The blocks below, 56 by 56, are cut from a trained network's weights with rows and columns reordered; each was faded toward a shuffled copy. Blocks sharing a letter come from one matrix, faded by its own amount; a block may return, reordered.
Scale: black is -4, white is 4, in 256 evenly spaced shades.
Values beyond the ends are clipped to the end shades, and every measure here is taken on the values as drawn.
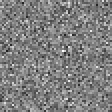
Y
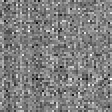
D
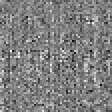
D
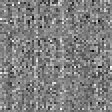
D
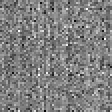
D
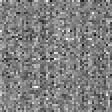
D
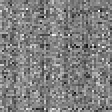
D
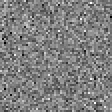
Y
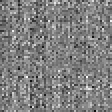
D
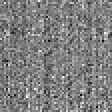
D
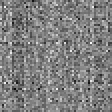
D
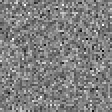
Y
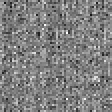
D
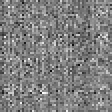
D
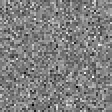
Y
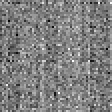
D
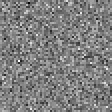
Y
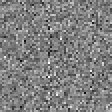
Y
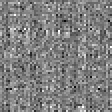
D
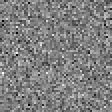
Y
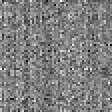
D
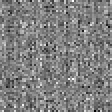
D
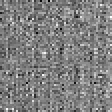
D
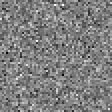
Y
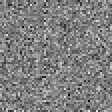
Y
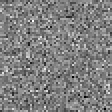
Y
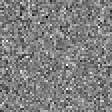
Y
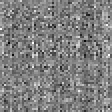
D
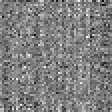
D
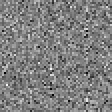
Y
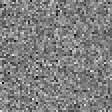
Y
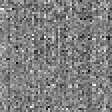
D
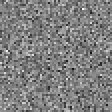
Y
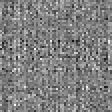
D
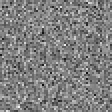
Y
